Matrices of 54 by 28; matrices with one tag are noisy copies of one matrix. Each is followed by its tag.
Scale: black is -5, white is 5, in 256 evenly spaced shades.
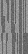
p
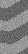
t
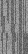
p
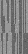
p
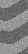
t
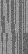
p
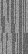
p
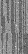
p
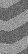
t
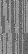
p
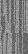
p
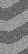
t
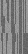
p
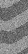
t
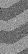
t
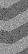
t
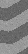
t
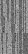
p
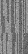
p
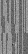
p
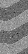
t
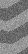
t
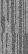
p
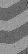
t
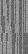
p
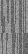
p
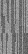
p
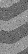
t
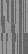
p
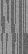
p
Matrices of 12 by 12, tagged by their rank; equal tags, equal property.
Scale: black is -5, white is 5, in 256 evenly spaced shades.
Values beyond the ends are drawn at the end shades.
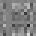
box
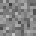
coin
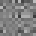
box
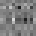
box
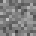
coin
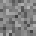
coin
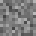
coin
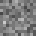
coin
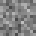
coin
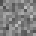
coin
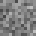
coin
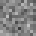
coin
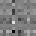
box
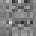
box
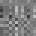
box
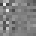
box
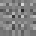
box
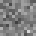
coin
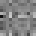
box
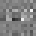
box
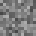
coin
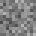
coin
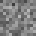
coin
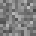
coin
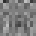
box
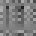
box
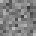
coin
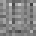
box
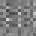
box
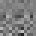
box
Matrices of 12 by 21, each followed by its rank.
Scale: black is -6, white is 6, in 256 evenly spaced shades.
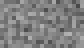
full rank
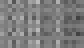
two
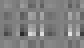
one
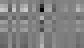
one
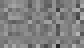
two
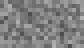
full rank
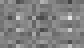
two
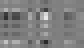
one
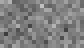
full rank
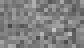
full rank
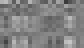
two
